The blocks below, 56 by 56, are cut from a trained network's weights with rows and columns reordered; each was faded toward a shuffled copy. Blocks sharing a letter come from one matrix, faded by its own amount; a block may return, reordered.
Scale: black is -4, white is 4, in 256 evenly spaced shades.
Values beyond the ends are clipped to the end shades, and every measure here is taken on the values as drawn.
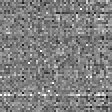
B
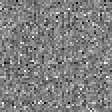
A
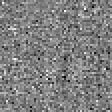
A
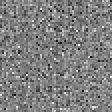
A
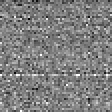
B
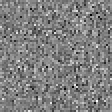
A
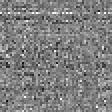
B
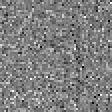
A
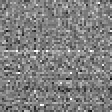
B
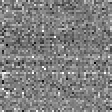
B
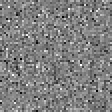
A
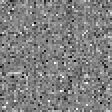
A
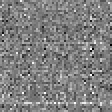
B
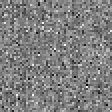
A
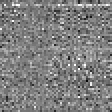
B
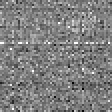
B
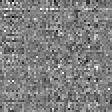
B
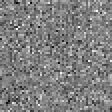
A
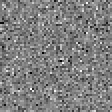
A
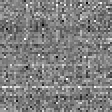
B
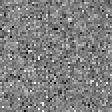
A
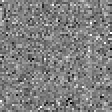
A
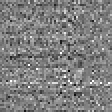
B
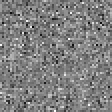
A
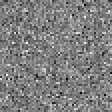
A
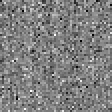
A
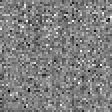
A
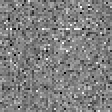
A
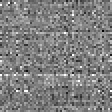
B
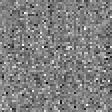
A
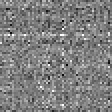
B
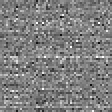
B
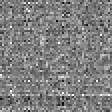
B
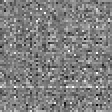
B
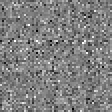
A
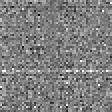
B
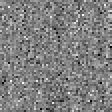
A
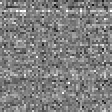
B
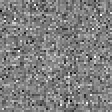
A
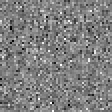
A
